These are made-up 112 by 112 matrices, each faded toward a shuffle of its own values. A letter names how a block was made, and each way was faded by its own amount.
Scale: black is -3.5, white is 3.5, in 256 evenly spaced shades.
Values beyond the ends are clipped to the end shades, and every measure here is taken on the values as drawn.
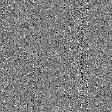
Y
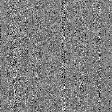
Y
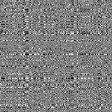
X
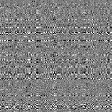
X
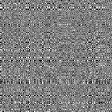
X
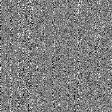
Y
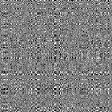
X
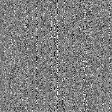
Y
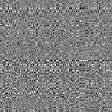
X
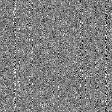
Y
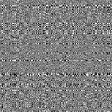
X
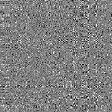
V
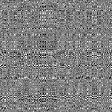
X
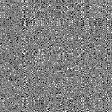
V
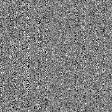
Y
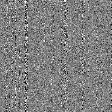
Y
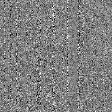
Y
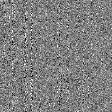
Y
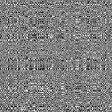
X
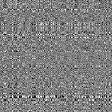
X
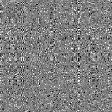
V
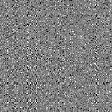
V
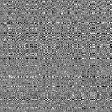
X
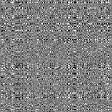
X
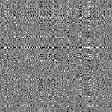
X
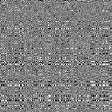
X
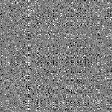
V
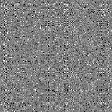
V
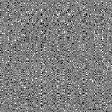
V
